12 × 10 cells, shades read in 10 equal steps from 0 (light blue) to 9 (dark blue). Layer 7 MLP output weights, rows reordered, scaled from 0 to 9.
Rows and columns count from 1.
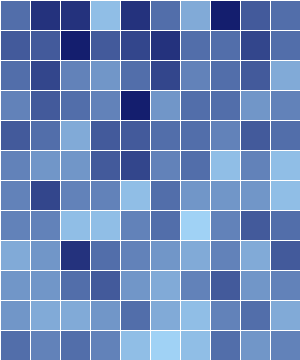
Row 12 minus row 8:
1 0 4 3 -3 -5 1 1 -3 -1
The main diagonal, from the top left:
5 6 4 4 6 4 3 4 2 4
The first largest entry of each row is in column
8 3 2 5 1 5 2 9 3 4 5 1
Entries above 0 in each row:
10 10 10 10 10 10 10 9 10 10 10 9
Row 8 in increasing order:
0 1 1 4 4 4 4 5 5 6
